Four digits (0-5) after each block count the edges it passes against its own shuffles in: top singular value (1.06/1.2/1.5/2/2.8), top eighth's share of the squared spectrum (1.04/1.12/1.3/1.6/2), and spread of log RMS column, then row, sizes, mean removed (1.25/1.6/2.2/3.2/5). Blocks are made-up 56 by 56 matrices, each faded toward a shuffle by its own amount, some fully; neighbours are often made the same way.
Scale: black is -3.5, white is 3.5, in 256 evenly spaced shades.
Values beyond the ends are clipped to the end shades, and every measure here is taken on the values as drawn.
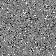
0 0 0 0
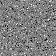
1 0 0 0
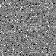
3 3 1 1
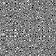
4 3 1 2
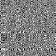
4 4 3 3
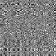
4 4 2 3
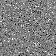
2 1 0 0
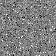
2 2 0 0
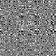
4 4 2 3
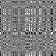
5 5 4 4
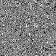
3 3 1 0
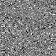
3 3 1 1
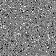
2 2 0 0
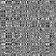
4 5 3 3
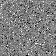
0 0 0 0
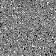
0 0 0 0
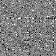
3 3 1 2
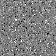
2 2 1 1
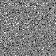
3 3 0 1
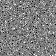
0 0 0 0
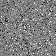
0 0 0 0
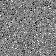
0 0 0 0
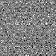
3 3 0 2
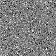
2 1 0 0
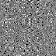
3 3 2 1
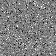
1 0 0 0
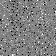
1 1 0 0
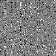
3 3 2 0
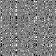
4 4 3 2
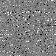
1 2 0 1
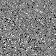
1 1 0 2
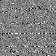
3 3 0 3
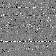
3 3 0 2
